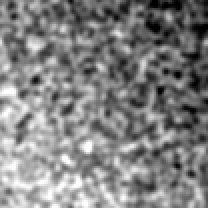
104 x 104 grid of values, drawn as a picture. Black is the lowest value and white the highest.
The ninth with the highest average is the bottom left. The texture is blotchy. No regular stripes run through it. The field climbs toward the bottom left. The ninth with the lowest average is the top right. No row or column stands out.
